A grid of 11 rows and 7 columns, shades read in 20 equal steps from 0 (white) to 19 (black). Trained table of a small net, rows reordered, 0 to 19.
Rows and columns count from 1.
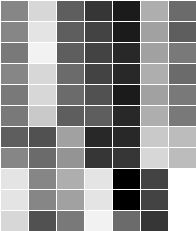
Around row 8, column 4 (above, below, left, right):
16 2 8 15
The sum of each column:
85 71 108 118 179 89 74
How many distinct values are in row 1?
7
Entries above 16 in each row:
1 1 0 0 1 0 0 0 1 1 0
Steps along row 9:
up down down up down down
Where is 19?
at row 9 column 5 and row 10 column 5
